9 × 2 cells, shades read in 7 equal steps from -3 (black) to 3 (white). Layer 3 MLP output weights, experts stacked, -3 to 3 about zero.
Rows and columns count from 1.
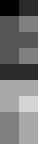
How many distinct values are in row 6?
1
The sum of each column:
-6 0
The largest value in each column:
1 2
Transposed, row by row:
-3 -1 -1 -1 -2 1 1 0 0 / -2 0 -1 0 -2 1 2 1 1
